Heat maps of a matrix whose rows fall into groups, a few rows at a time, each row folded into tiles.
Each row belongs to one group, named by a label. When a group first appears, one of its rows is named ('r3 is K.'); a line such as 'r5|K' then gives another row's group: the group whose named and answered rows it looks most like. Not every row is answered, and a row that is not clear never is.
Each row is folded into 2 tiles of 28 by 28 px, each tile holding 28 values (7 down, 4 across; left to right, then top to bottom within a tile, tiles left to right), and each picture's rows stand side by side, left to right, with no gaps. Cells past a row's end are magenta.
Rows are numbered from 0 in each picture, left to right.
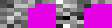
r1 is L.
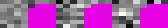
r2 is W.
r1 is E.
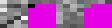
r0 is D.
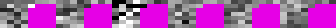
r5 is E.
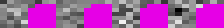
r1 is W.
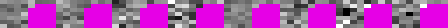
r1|L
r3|L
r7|W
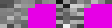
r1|E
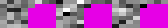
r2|D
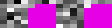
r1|W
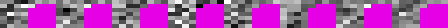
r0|E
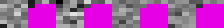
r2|D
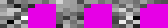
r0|D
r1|L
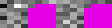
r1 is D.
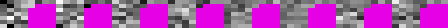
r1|D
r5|E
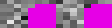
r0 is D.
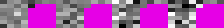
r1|D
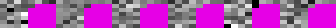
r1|D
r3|E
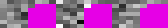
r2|E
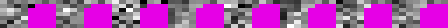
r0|D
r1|D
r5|E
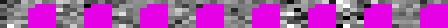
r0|E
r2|W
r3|D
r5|W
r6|L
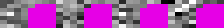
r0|W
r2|W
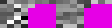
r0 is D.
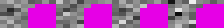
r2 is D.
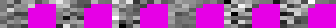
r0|W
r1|L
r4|E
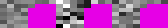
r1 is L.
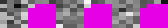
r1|W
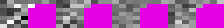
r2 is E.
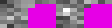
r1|D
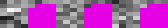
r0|W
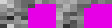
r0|L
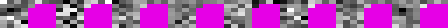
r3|D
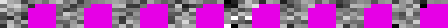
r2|L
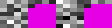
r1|L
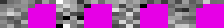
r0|W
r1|L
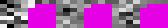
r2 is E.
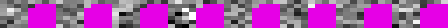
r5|W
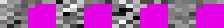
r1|E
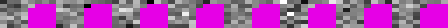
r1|D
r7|L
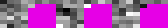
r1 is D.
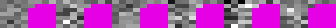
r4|E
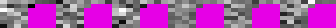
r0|D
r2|D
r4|L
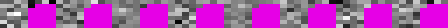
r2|D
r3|D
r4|L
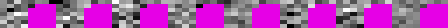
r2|L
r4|W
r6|W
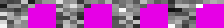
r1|L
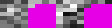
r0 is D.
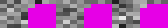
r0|W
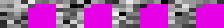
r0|L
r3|E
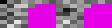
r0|E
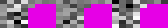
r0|E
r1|D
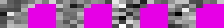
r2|L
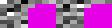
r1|E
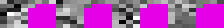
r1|W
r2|D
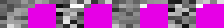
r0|E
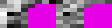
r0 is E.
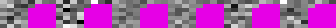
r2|L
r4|E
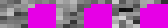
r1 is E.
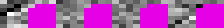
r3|D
